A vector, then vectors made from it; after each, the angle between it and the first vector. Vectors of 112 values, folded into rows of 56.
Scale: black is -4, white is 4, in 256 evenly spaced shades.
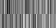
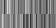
nearly opposite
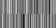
partly opposed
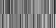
partly aligned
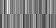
nearly opposite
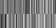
partly aligned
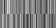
nearly opposite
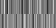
partly aligned
